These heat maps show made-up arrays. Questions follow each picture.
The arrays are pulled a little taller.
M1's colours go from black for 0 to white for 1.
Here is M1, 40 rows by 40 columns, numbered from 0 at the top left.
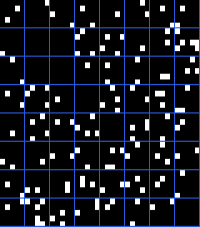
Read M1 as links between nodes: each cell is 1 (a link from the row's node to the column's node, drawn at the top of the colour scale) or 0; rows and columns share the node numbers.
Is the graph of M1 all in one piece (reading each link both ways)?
yes
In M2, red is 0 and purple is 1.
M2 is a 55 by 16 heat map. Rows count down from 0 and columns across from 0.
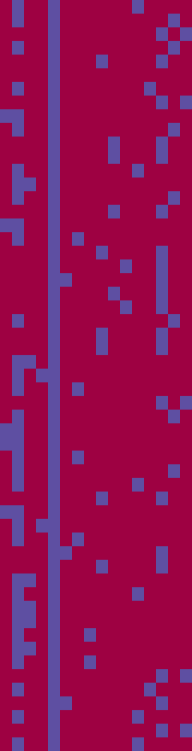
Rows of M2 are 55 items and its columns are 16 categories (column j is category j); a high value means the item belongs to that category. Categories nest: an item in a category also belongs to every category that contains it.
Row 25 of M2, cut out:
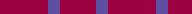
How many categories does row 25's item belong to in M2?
3
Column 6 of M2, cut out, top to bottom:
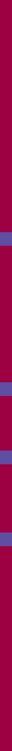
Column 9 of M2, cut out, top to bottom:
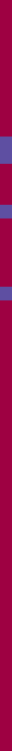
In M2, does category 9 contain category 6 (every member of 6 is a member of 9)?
no
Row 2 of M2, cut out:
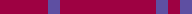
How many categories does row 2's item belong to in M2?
3
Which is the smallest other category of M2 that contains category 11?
1
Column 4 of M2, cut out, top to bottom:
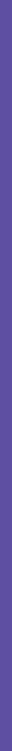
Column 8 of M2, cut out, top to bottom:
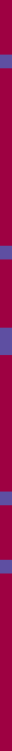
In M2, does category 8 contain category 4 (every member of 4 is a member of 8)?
no
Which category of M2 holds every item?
4
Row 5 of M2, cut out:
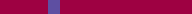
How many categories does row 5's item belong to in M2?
1
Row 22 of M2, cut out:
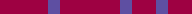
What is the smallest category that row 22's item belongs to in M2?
10
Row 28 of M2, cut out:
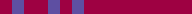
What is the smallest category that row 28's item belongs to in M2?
6
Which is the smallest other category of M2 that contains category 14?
1
